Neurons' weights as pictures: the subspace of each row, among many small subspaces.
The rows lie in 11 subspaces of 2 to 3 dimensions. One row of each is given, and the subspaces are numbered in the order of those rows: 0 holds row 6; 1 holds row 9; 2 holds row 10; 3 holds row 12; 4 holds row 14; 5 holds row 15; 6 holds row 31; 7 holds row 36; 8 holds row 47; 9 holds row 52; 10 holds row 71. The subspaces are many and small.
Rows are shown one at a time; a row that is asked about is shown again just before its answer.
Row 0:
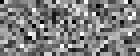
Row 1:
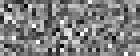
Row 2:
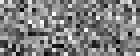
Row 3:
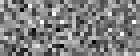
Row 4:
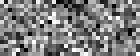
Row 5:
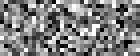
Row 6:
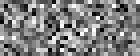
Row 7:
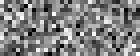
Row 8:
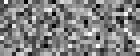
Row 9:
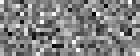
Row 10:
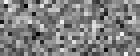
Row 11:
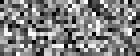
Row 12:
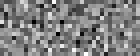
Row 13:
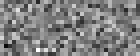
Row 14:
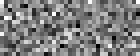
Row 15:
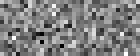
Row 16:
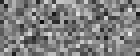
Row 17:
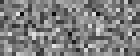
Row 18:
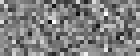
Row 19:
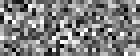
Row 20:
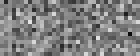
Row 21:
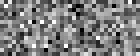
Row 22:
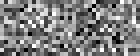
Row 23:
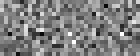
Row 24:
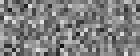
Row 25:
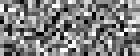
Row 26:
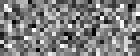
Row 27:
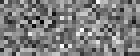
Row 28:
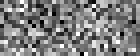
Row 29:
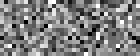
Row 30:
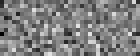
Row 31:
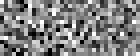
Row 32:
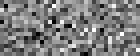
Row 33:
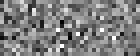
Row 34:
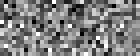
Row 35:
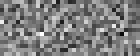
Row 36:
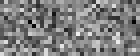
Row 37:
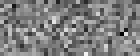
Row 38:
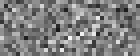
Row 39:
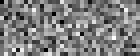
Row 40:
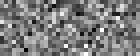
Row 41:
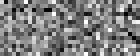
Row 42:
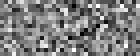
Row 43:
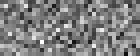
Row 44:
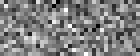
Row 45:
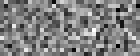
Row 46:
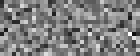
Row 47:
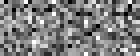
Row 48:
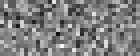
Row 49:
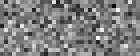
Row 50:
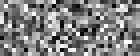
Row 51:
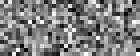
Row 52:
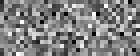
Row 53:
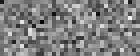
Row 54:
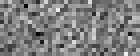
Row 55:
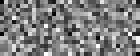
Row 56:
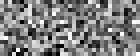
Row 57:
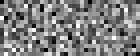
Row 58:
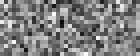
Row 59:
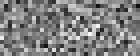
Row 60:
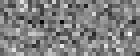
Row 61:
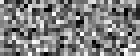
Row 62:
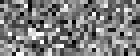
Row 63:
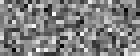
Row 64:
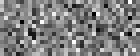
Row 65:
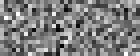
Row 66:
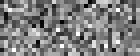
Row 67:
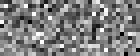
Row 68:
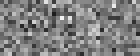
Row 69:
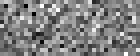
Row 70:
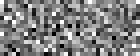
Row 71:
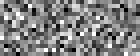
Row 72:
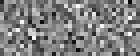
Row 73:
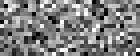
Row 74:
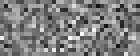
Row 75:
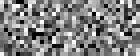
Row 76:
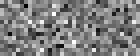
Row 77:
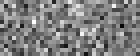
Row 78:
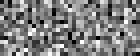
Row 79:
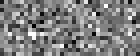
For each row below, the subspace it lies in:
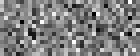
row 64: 9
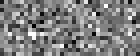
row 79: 1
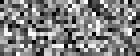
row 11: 1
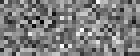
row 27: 7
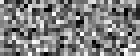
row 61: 8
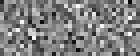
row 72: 9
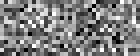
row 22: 7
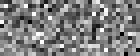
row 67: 2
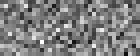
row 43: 5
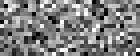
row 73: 2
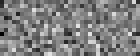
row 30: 4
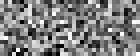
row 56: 6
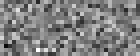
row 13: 8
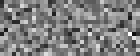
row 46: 4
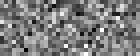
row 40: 6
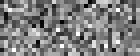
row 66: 7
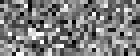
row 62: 5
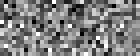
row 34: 3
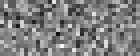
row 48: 3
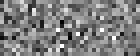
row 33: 0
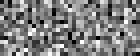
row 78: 6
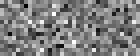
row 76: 5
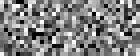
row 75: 1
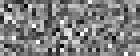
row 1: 0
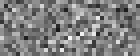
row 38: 10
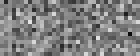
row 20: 8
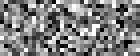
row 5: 0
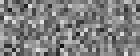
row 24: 0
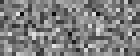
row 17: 1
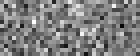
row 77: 3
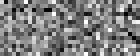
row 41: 8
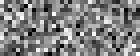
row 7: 10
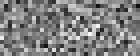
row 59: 10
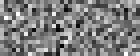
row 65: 10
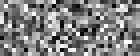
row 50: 0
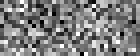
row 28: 7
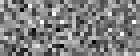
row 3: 6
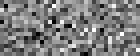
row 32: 5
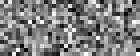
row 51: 6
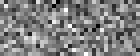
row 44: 5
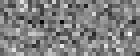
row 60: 3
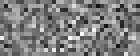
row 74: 10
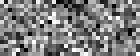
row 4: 5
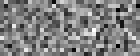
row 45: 10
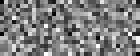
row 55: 4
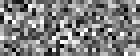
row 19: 0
